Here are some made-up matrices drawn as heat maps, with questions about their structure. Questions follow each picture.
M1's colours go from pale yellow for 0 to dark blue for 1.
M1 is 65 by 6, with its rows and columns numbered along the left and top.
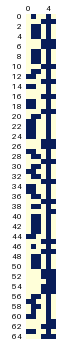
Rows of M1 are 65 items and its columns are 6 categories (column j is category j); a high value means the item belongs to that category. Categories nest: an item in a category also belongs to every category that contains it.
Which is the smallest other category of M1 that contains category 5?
4
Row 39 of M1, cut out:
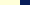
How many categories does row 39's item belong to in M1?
2
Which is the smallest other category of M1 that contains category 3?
5
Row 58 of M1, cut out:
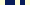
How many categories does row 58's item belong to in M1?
3
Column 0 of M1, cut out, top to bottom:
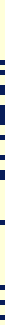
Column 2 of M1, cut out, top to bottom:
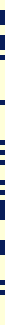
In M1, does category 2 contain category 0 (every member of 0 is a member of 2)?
no
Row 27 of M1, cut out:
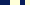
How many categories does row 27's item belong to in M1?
3
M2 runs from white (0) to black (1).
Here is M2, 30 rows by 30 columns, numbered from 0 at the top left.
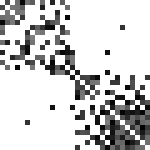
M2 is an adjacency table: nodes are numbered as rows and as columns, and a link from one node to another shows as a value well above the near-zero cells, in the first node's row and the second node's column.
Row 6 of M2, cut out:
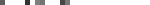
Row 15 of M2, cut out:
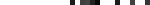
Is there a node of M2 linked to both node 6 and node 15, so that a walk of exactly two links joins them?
no
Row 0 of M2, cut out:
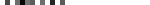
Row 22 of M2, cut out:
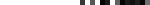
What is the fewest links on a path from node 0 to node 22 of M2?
3
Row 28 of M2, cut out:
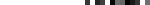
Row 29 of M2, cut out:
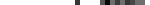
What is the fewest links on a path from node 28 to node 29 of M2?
1
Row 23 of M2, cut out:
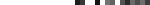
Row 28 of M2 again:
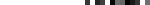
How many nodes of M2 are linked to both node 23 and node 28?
7
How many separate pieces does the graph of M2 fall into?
1
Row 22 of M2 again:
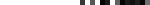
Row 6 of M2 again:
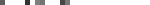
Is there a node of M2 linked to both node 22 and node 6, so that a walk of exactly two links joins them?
no
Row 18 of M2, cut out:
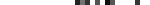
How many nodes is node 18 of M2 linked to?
7
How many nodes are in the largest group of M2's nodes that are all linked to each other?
8
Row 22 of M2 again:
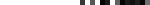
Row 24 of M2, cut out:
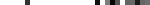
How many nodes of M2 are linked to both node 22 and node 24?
7
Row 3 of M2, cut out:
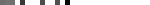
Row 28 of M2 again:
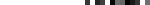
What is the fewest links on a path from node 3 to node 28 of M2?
4
